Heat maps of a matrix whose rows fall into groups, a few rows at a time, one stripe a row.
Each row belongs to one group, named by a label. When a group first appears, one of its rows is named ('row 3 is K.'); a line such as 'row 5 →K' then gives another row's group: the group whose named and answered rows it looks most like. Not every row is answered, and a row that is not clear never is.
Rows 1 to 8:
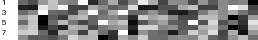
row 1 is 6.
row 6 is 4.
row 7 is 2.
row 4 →4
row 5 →2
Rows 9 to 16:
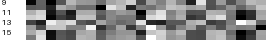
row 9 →2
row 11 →4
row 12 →4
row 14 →6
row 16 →4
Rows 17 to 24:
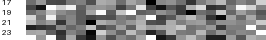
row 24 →6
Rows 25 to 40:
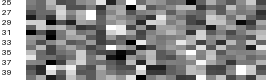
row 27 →6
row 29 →4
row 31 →2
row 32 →2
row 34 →2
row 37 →2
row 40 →2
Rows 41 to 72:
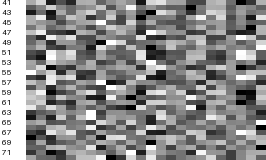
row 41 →4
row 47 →4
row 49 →2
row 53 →6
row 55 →6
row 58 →2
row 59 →4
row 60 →2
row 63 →6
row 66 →6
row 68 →2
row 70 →6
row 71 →2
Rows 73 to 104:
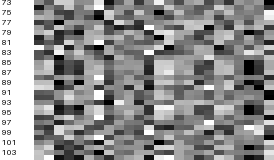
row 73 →6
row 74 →6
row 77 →2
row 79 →4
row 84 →2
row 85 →4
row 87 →4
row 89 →4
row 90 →2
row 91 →6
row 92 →6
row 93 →2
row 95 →4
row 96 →6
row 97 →2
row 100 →6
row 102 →4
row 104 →4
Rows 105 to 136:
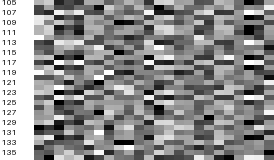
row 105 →4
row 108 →4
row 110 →4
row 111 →4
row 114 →6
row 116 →4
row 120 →6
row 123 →4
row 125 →4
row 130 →2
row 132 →4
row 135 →6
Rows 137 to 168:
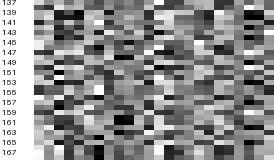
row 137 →6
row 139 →4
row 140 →4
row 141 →6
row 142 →4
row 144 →4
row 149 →4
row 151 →2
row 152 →6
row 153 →4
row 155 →6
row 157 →4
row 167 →6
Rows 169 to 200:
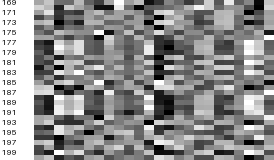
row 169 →2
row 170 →2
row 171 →4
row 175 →6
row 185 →6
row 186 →4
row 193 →4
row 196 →2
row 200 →4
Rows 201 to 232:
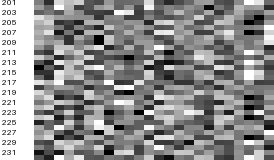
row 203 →2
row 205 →4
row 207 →4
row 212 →2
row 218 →2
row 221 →2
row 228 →4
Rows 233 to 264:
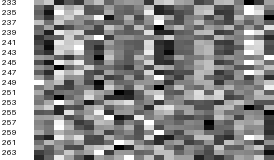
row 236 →6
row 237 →6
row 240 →6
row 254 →4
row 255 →6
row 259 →6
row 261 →2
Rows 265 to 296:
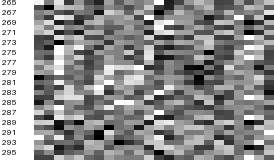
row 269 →4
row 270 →6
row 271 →4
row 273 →2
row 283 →6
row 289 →4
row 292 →6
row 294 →4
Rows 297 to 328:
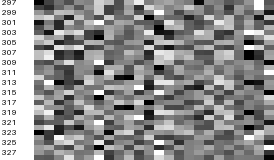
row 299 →6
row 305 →4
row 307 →4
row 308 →4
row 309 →6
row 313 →4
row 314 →2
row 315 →6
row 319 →4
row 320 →2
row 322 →4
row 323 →2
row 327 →6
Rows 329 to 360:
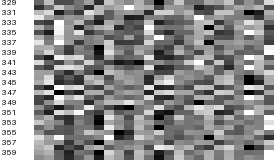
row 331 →4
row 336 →6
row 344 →4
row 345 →4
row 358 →4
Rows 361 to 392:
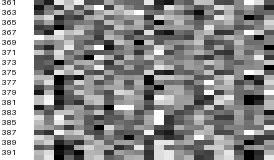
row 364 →4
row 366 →2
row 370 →6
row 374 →6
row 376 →4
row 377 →2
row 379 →2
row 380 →4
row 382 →2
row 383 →6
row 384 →6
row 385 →6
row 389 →4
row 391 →4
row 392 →4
